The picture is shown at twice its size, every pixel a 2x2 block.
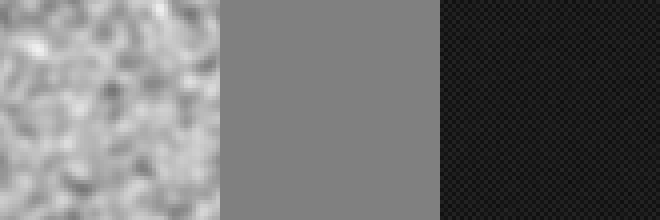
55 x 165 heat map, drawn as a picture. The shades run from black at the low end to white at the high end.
The table splits into one row of 3 panels. Panel 1,1: high, blotchy. Panel 1,2: middling, flat. Panel 1,3: very low, checkered, faint in contrast.
